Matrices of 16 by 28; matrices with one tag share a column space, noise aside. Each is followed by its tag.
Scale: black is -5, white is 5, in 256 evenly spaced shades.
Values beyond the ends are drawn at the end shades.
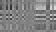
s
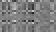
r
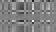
r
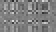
r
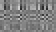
s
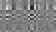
s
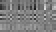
s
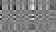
s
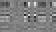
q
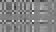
r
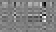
q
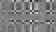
r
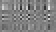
s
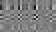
s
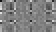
r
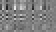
s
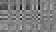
s
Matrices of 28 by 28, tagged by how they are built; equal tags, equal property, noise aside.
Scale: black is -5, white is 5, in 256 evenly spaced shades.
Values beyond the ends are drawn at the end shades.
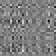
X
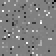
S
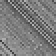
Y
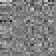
X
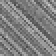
Y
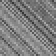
Y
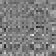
X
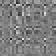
X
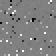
S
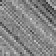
Y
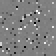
S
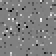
S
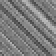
Y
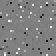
S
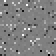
S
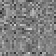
X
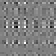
X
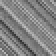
Y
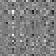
X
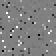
S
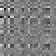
X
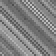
Y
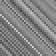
Y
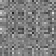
X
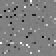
S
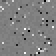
S
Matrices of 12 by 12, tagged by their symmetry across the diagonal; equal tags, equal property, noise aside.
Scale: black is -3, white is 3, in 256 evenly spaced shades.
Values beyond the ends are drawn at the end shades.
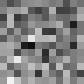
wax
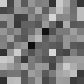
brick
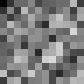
brick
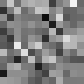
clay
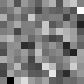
clay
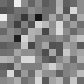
brick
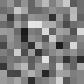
clay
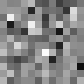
wax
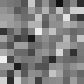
clay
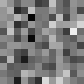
wax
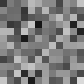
brick
